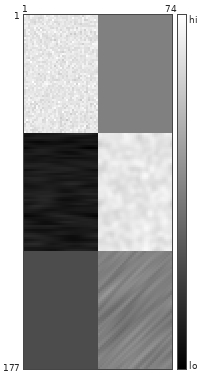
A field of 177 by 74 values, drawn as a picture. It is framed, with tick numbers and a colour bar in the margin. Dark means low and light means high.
The table splits into 3 rows of 2 panels. Panel 1,1: very high, fine-grained, faint in contrast. Panel 1,2: middling, flat. Panel 2,1: very low, streaked across, faint in contrast. Panel 2,2: very high, blotchy, faint in contrast. Panel 3,1: low, flat. Panel 3,2: middling, slanting up to the right, faint in contrast.
